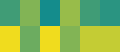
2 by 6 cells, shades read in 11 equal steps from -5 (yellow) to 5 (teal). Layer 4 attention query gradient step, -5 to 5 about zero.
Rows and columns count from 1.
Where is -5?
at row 2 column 1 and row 2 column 3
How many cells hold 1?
1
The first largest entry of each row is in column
3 2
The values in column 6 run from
-3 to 4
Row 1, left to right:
3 0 5 -1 3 4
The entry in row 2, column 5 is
-3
